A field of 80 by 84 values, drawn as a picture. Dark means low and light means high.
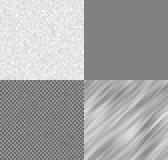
The table splits into 2 rows of 2 panels. Panel 1,1: very high, fine-grained, faint in contrast. Panel 1,2: middling, flat. Panel 2,1: middling, checkered. Panel 2,2: high, slanting up to the right.
